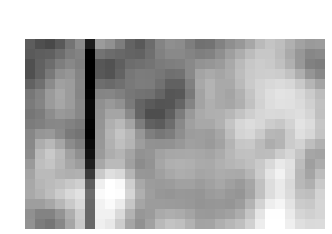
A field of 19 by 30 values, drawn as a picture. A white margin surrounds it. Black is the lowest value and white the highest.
The top left is the ninth with the lowest average. Column 7 differs from the columns beside it. Values rise toward the bottom right.
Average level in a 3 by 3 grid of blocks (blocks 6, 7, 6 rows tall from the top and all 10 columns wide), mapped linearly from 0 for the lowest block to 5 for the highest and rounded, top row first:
014
225
435
